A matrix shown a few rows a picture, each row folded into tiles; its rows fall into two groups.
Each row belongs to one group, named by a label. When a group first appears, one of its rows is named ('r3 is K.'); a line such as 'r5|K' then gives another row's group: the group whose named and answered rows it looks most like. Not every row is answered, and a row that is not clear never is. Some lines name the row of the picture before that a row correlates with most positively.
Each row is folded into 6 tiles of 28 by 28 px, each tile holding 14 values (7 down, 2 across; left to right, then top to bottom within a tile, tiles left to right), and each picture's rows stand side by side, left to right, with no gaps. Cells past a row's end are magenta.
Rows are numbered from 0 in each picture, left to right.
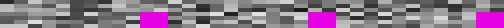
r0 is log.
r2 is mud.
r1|mud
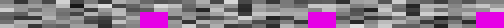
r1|log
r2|log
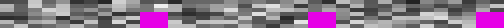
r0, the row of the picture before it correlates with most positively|0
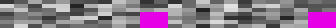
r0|log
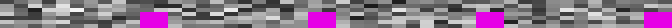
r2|mud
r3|mud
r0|log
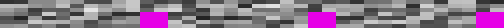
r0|log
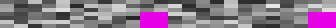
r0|log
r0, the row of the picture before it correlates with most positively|1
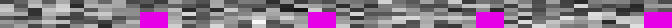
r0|log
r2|mud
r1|mud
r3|mud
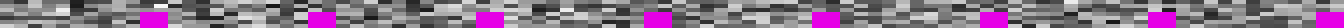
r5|mud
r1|mud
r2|log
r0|log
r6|mud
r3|mud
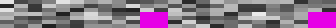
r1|mud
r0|mud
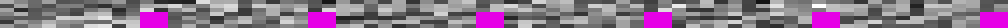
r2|log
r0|mud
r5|log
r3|log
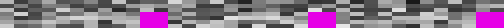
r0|mud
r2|mud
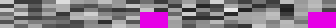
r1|mud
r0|mud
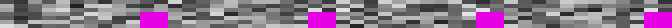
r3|mud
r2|mud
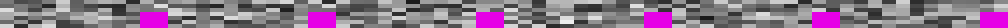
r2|mud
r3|mud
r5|log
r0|mud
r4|mud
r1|mud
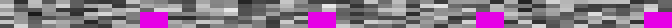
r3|mud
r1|log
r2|log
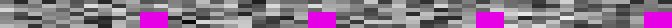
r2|log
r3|mud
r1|log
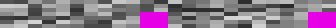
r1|mud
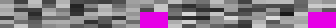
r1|mud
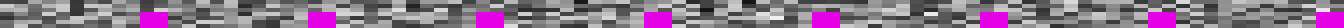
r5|log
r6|mud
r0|log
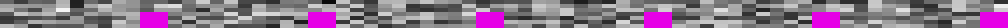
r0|log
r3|log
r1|log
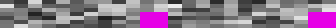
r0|log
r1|log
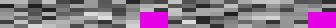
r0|mud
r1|mud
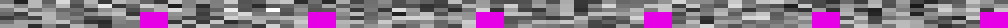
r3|log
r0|log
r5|log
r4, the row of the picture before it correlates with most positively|1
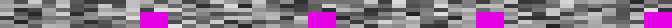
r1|mud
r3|mud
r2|log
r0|log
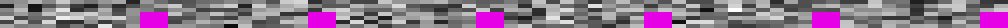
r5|log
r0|mud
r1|log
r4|mud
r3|log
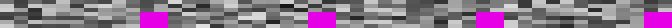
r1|mud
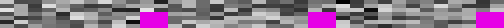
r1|mud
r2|log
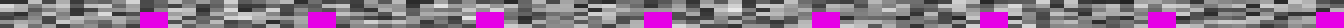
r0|log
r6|log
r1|mud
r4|log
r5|log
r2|log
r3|log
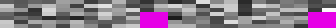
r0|log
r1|log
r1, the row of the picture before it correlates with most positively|0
